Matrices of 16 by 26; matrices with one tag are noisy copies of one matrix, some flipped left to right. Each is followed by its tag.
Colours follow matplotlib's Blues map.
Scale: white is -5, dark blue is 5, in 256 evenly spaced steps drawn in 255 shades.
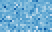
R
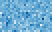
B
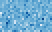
B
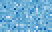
R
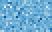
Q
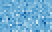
B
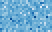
Q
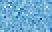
Q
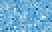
R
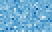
R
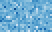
R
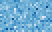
R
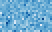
B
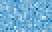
R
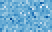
Q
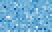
R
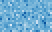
B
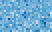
B
